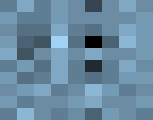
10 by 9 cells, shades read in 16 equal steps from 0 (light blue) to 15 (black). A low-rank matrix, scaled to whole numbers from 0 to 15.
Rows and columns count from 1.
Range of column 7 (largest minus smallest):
4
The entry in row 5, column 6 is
3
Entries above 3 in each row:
7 9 7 7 6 7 8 7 8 8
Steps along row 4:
up up down up up down down up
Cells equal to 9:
2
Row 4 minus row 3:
-1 1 2 -3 1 8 3 -1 0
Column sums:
47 56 59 37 54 72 53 41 45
